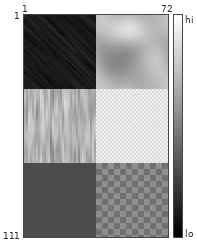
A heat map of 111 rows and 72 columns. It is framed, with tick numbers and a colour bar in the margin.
The table splits into 3 rows of 2 panels. Panel 1,1: very low, slanting down to the right, faint in contrast. Panel 1,2: high, smooth. Panel 2,1: high, streaked downward. Panel 2,2: very high, checkered, faint in contrast. Panel 3,1: low, flat. Panel 3,2: middling, checkered.
